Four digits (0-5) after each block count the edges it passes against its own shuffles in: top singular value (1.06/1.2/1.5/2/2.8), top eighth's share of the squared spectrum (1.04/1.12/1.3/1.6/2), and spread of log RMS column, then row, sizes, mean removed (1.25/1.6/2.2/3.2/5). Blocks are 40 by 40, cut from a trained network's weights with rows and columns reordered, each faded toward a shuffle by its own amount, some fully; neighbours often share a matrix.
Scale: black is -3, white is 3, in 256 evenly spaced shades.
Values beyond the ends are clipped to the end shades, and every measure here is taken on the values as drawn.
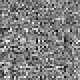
3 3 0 2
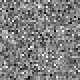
0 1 0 0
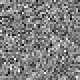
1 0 0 0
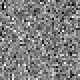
0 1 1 0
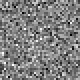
0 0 0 0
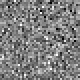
0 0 0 0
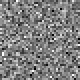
0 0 0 0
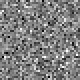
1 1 0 0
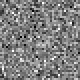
0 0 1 0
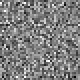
2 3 0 2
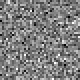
0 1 0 0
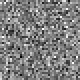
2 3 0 1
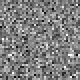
1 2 0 1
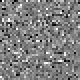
2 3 0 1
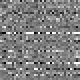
4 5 1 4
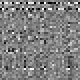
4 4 1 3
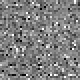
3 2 0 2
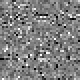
2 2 0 1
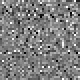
2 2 0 1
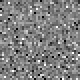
0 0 0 0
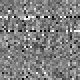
3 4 1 2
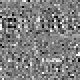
3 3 1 2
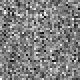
1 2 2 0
